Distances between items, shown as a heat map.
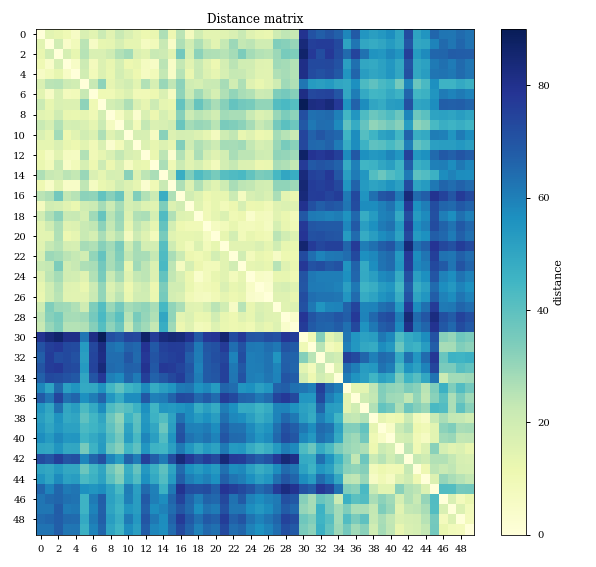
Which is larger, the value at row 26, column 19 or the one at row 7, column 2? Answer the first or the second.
the second
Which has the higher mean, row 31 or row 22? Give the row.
31
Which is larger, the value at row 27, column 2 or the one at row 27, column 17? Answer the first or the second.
the first
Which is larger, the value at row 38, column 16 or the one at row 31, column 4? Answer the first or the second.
the second
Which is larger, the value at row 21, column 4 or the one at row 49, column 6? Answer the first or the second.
the second
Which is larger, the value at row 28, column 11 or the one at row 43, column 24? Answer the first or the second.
the second
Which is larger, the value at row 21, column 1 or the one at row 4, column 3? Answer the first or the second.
the first
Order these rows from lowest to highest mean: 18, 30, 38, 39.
18, 38, 39, 30
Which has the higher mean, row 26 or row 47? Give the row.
47
